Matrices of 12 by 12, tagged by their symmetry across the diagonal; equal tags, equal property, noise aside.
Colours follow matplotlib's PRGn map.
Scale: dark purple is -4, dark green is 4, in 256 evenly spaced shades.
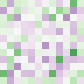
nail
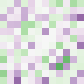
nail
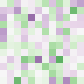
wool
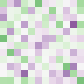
nail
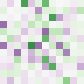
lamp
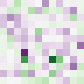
wool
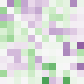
lamp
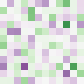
lamp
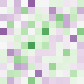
nail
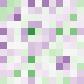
nail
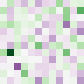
wool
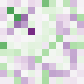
nail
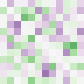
lamp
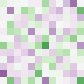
nail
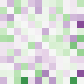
lamp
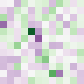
wool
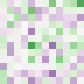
wool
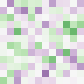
wool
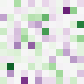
lamp
